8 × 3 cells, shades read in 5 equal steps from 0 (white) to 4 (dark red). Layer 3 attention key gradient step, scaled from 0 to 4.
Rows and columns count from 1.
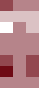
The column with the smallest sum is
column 2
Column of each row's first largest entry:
1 1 2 1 1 1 1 1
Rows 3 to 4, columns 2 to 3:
2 1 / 2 2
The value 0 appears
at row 3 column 1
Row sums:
7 3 3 6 6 8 9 6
